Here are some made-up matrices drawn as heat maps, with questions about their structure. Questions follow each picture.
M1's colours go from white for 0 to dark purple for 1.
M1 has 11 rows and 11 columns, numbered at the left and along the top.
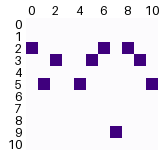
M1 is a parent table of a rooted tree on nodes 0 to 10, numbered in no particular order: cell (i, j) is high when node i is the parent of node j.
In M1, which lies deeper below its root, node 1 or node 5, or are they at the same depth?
node 1
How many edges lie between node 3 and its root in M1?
0
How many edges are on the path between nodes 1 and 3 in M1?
2
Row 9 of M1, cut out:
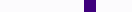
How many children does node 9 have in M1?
1
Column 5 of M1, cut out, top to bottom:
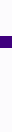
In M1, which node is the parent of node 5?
3
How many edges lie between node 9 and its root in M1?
1
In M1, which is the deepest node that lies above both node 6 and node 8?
2
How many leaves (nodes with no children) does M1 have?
7
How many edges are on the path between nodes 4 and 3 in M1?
2
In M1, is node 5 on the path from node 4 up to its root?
yes
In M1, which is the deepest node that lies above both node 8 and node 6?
2
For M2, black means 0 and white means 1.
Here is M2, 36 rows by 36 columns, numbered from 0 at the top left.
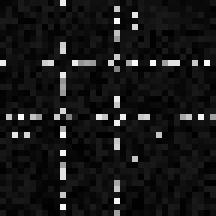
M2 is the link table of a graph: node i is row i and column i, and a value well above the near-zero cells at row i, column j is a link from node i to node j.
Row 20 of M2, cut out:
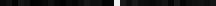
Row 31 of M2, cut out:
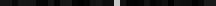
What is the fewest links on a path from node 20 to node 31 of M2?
2
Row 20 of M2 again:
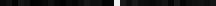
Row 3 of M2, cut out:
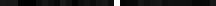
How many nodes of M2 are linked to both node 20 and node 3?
1
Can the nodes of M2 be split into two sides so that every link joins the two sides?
yes
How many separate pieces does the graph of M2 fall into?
2
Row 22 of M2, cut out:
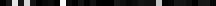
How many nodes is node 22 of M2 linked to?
4
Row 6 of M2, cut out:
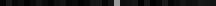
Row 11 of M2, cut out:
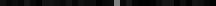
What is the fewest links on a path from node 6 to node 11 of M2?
2
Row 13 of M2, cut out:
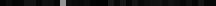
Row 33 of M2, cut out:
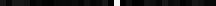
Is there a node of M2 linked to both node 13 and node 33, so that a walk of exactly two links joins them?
no
